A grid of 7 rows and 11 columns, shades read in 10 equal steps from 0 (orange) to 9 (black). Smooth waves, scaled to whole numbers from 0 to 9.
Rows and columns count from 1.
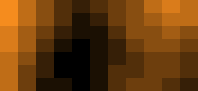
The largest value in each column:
2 5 8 9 9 8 7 6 5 6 7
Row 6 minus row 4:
1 2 1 1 0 0 -1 1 1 1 1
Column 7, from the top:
5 5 6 7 7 6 6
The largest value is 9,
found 6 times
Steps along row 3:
up up up up same down down same down up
